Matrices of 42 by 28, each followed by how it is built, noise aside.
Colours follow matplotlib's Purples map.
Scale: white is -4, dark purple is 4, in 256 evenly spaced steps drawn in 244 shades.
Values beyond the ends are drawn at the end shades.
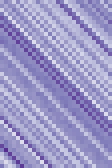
Toeplitz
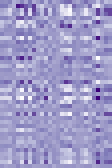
low rank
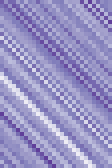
Toeplitz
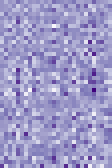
low rank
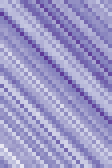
Toeplitz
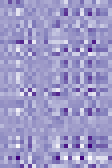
low rank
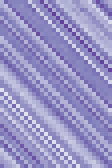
Toeplitz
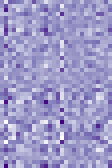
low rank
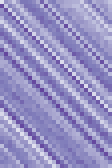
Toeplitz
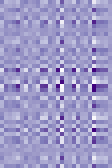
low rank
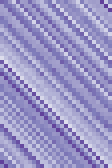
Toeplitz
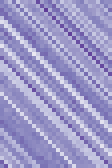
Toeplitz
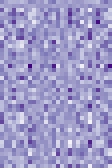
low rank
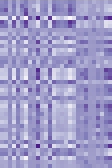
low rank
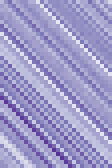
Toeplitz
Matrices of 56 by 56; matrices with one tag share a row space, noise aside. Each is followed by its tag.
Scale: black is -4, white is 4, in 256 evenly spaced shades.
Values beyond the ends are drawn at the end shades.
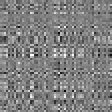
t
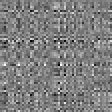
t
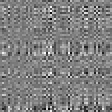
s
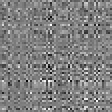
s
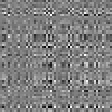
s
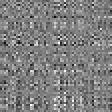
t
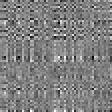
t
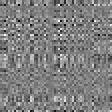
t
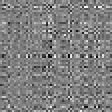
s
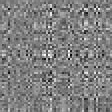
s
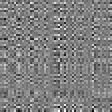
t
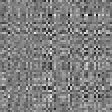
s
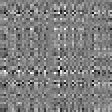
t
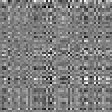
s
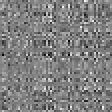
s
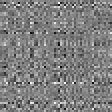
t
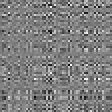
s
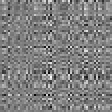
s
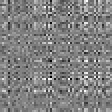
s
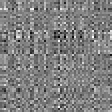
t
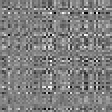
s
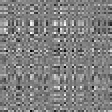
t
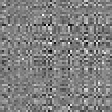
s
